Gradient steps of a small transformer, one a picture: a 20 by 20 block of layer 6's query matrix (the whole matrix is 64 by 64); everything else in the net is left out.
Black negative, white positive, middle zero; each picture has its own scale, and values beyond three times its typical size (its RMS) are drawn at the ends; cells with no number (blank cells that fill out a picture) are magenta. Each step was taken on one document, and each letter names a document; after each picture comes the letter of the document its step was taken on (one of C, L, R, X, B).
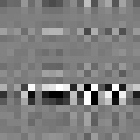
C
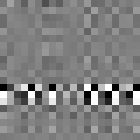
C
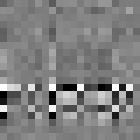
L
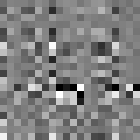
L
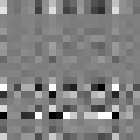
L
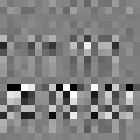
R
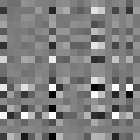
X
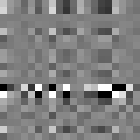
L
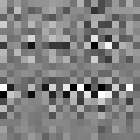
R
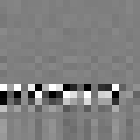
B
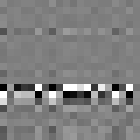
B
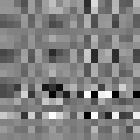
C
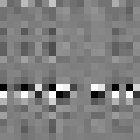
X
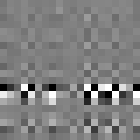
C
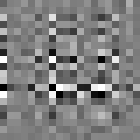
L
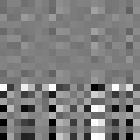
X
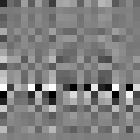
B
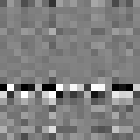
X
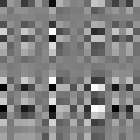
X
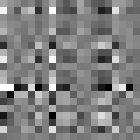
L
